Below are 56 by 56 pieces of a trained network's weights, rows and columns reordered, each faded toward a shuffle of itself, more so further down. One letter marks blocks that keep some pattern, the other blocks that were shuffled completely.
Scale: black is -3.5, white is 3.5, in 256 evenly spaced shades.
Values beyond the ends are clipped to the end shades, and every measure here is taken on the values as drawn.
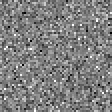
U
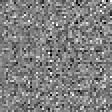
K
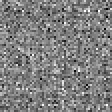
K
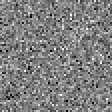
U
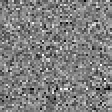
K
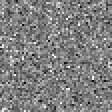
U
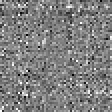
K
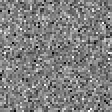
U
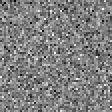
U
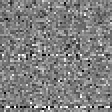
K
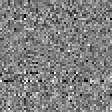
K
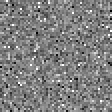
U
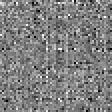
K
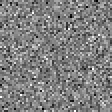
U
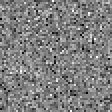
U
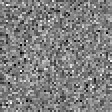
U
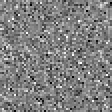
U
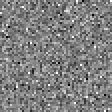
U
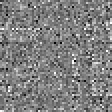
K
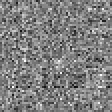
K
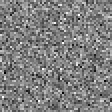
U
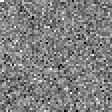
U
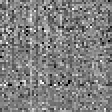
K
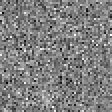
U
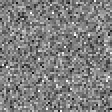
U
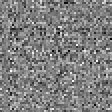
K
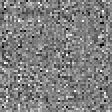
K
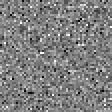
U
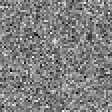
U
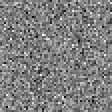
U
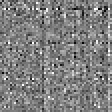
K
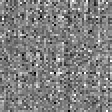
K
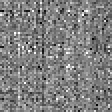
K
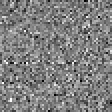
K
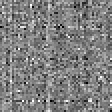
K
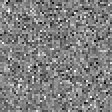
U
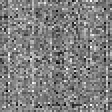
K
